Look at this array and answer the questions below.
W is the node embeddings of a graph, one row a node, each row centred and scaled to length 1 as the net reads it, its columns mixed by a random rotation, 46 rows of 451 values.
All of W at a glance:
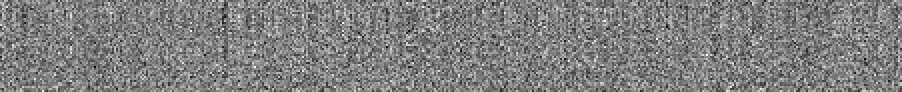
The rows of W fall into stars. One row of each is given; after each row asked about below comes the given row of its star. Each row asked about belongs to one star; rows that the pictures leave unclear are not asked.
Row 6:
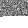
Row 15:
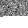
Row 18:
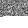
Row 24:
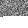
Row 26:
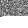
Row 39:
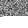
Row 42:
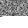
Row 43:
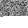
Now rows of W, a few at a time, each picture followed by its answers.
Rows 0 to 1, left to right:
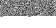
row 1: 43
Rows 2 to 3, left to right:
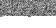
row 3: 15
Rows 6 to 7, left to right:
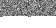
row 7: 39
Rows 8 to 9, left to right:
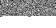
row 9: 6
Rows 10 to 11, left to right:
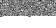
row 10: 6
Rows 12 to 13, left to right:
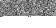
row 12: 6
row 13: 26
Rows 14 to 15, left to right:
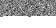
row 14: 39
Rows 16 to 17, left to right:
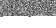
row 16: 6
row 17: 43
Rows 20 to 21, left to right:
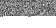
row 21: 43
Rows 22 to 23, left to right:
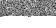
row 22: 43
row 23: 6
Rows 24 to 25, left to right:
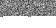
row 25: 15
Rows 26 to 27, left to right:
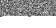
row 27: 18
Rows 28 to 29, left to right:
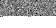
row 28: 39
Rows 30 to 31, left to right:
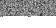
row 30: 15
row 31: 42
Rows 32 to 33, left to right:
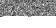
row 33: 15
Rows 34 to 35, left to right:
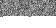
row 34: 24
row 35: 39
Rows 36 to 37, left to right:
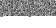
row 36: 18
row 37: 15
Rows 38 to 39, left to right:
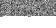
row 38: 18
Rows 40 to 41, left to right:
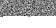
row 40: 24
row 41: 42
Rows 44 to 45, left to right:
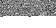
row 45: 24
